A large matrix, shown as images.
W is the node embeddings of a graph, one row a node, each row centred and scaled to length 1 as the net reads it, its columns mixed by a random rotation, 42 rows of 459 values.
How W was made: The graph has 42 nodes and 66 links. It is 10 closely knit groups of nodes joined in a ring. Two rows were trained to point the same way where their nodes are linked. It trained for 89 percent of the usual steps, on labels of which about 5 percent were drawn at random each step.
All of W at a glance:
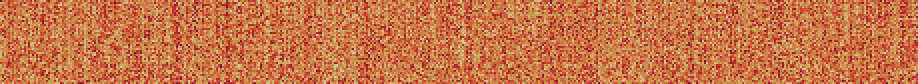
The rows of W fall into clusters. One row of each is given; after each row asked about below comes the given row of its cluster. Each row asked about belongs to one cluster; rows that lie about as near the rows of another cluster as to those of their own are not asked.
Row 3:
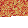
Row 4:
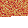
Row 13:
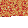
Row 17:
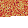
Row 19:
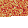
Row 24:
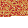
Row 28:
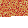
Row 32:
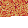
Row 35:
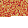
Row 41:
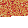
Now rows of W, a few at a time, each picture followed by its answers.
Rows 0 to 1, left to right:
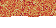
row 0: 4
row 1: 24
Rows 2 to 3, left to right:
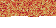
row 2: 32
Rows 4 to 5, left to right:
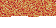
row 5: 17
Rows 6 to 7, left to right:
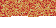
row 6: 4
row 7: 32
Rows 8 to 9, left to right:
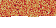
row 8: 13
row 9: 19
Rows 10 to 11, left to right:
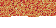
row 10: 3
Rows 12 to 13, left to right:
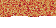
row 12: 35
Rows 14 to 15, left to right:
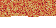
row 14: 32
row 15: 17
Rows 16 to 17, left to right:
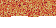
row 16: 35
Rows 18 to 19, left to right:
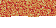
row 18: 13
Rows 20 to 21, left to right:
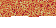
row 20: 28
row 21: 35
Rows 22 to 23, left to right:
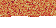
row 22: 41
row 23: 28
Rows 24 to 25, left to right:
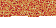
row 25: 28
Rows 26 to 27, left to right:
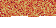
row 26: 4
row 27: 3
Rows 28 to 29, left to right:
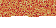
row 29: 35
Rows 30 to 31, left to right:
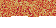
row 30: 28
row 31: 4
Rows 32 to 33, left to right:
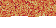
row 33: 32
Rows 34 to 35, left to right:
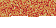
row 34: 19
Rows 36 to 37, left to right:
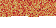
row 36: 19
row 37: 3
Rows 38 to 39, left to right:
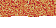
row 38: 41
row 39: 13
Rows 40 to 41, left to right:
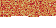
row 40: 24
